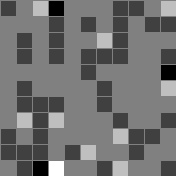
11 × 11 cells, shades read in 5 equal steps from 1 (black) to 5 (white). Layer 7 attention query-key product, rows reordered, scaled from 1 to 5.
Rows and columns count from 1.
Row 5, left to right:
3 3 3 3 3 2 3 3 3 3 1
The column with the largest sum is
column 5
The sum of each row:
30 28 31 27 30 32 29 32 30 29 31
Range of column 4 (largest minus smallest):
4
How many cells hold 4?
9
